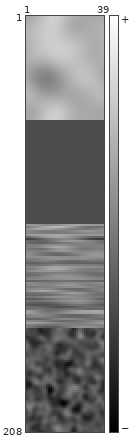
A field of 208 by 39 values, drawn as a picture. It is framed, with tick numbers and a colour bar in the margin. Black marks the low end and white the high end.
The table splits into 4 rows of 1 panel. Panel 1,1: high, smooth. Panel 2,1: low, flat. Panel 3,1: middling, streaked across. Panel 4,1: low, blotchy.
